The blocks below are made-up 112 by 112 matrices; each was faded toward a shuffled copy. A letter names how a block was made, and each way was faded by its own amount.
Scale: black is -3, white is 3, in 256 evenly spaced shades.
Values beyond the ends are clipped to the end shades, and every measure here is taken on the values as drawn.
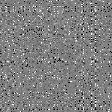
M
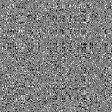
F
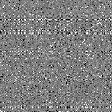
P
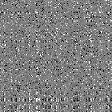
F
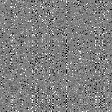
M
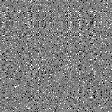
F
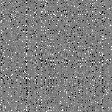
M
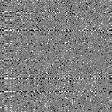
P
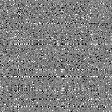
P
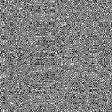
F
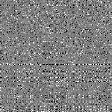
P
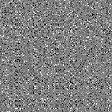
F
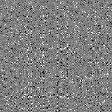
M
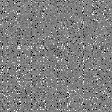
M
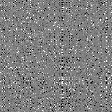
M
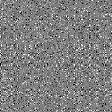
F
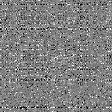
P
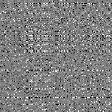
P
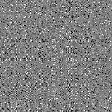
F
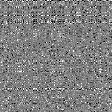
P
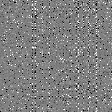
M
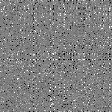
M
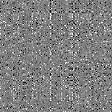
M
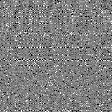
P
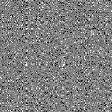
F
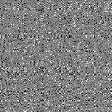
F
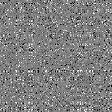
F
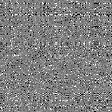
P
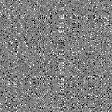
F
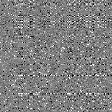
P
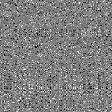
F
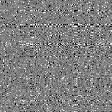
P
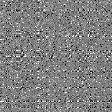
P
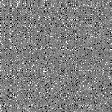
F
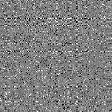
P
